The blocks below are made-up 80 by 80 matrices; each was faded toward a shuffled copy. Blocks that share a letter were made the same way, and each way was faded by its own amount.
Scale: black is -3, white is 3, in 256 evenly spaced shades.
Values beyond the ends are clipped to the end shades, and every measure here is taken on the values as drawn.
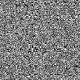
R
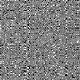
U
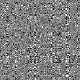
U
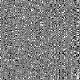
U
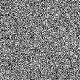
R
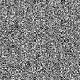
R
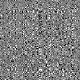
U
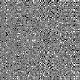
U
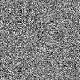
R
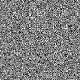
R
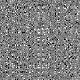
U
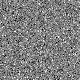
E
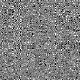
U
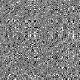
U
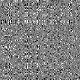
U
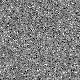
E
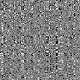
U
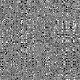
U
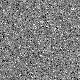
E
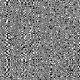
U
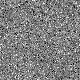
E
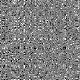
U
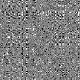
U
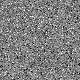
E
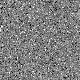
E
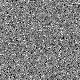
E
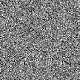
R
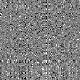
U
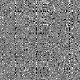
U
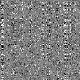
U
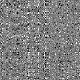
U
